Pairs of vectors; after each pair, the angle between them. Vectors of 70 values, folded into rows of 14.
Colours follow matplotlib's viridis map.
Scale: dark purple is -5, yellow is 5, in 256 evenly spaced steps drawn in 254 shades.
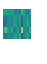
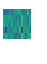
nearly opposite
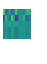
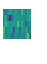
orthogonal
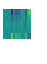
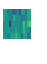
partly aligned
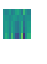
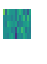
orthogonal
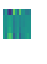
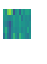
nearly opposite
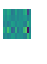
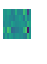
nearly parallel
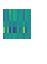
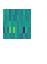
nearly opposite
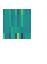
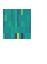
nearly parallel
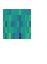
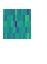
orthogonal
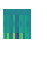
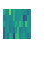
partly opposed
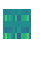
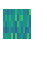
partly aligned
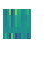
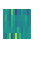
nearly opposite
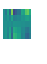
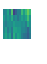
nearly parallel
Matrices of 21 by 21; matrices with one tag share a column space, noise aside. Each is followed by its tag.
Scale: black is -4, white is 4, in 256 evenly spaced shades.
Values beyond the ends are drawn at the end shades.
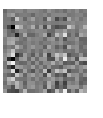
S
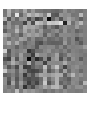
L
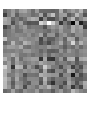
L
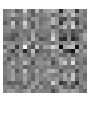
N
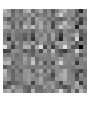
N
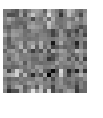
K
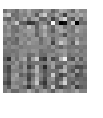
L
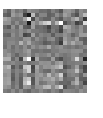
L
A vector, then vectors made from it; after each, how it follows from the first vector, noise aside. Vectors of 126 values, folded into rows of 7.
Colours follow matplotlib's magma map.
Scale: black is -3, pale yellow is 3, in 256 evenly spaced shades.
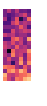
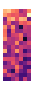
reversed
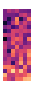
copied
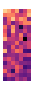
reversed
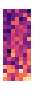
copied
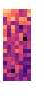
reversed
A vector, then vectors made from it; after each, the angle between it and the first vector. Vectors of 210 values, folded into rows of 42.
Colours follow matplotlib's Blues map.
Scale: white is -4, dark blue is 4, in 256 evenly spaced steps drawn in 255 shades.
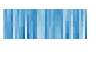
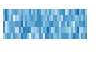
orthogonal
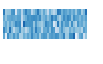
orthogonal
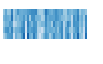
nearly parallel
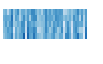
nearly parallel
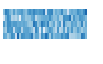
orthogonal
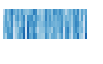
nearly parallel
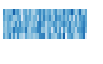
partly opposed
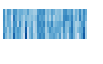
nearly opposite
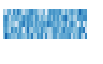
orthogonal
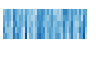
nearly opposite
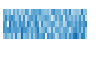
orthogonal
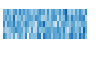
partly opposed
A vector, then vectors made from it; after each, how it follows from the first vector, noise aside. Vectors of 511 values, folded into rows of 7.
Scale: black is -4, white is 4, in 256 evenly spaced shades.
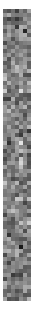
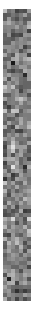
reversed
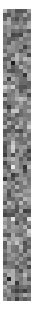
reversed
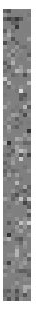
partly zeroed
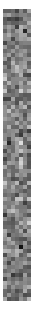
copied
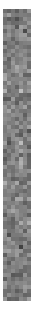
shrunk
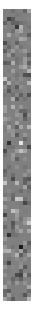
partly zeroed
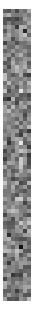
copied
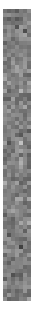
shrunk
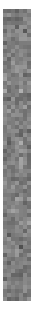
shrunk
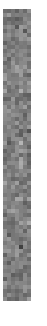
shrunk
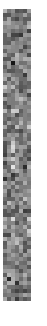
reversed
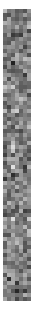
reversed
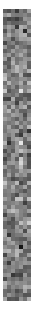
copied
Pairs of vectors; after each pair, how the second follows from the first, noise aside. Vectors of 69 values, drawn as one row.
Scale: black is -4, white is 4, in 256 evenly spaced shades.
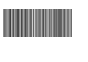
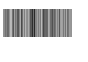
sign-scrambled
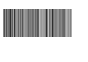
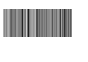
reversed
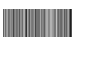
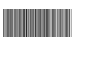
sign-scrambled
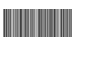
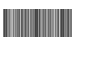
sign-scrambled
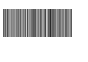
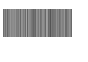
shrunk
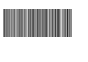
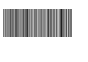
negated
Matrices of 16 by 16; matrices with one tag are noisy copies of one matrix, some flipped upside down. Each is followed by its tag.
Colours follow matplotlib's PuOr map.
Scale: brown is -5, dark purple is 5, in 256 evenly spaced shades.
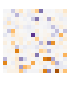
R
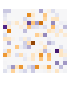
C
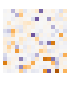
R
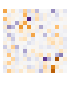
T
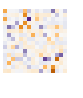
T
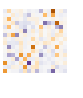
T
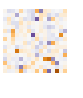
R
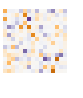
T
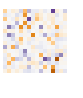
T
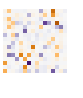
T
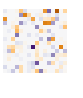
R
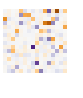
R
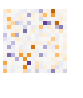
T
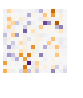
T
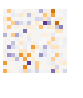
T
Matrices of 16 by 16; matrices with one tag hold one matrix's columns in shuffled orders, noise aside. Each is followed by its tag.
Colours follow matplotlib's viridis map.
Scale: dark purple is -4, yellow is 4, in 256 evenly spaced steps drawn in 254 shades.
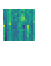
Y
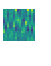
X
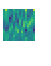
X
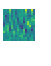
X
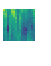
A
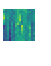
Y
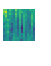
A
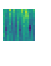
A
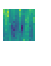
A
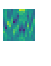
X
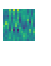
X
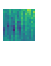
A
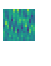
X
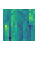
Y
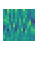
X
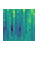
A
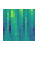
A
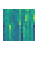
Y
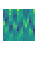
X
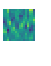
X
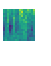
A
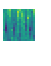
A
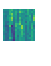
Y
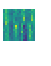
Y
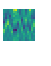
X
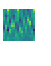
X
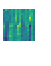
Y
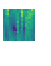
A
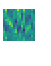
X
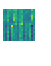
Y
